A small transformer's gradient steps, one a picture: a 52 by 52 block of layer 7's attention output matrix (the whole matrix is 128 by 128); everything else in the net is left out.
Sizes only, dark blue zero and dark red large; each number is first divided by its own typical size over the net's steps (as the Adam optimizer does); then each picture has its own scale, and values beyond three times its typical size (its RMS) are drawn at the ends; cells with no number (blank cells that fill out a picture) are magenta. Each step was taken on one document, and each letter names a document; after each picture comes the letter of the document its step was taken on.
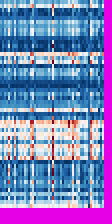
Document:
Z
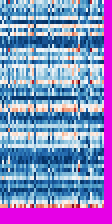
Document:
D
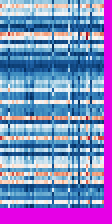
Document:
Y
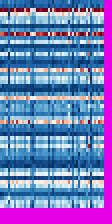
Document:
Y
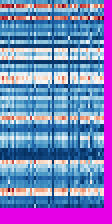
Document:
D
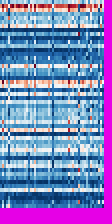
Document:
D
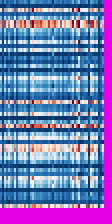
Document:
Z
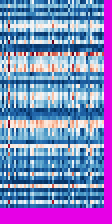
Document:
Z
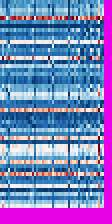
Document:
Y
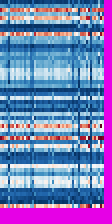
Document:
Y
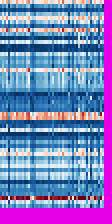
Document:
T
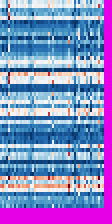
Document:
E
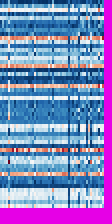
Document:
E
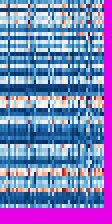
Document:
Y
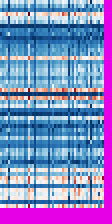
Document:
T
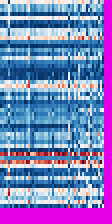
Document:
T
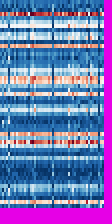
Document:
Z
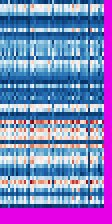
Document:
Z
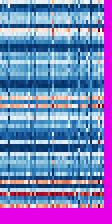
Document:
T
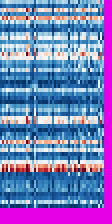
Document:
E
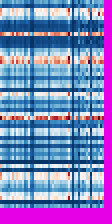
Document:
T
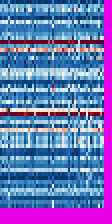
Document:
E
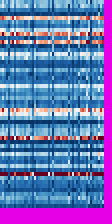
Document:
Y
